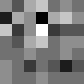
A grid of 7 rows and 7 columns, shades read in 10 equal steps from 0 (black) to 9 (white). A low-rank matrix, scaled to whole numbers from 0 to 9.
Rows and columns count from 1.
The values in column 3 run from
2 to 6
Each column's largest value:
7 6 6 9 6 7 5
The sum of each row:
34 30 31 34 30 22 30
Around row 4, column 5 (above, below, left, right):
2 4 7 5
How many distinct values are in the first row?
5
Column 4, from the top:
7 0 9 7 4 4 5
